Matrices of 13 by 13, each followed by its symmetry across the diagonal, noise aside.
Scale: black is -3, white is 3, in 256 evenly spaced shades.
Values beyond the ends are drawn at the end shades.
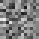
neither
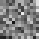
antisymmetric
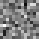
antisymmetric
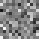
neither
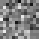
antisymmetric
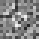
symmetric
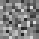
antisymmetric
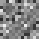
symmetric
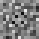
symmetric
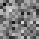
symmetric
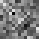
symmetric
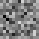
neither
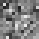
symmetric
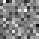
neither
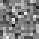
antisymmetric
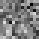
neither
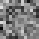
symmetric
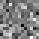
neither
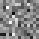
neither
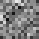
symmetric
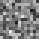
antisymmetric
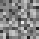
symmetric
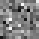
antisymmetric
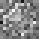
symmetric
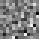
antisymmetric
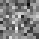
neither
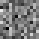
neither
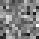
neither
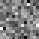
antisymmetric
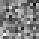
antisymmetric
